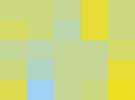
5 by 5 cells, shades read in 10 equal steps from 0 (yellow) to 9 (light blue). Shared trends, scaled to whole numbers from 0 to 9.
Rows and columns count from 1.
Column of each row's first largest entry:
3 3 2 2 2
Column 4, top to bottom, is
1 1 5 5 4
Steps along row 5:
up down down down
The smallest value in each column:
2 4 5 1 0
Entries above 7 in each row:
0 0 0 0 1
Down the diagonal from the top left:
4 4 5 5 0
